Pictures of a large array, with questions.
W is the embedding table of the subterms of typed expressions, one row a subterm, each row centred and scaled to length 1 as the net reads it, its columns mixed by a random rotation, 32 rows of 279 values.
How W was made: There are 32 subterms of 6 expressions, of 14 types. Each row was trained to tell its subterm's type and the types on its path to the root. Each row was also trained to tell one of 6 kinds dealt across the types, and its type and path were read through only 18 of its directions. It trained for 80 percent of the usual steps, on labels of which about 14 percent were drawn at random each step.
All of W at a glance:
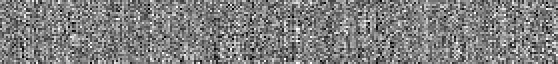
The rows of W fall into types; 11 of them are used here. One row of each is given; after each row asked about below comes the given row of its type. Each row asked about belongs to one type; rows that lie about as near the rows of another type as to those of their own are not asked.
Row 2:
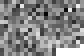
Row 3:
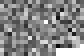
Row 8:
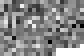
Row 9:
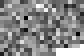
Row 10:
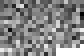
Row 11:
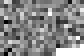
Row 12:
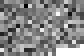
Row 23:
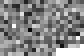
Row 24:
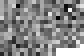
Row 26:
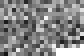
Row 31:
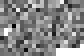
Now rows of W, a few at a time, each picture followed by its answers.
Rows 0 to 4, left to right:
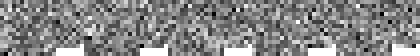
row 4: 2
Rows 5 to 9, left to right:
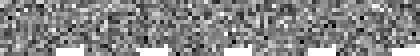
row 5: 3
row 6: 26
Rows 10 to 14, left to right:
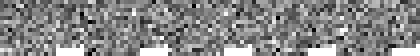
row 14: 31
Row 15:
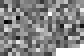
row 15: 11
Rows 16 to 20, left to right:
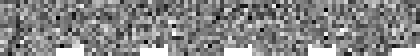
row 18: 10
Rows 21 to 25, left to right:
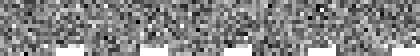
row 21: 23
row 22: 2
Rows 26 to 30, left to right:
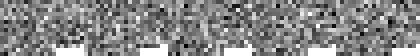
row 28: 24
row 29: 12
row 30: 31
